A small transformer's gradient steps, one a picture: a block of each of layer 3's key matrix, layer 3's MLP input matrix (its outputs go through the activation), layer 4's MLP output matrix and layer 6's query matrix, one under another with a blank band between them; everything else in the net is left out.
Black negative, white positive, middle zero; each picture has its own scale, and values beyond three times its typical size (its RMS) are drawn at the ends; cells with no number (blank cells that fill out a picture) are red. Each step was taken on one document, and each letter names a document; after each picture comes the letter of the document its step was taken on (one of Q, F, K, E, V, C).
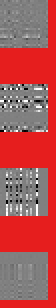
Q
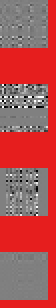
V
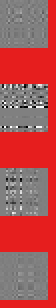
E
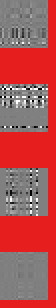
V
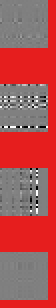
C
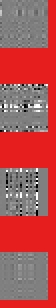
Q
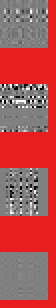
V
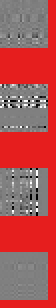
C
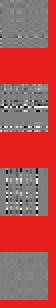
Q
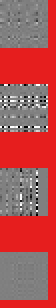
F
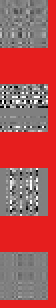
V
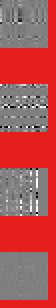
C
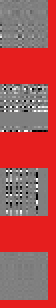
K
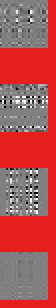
V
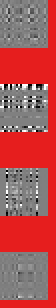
E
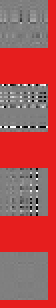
C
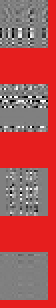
V
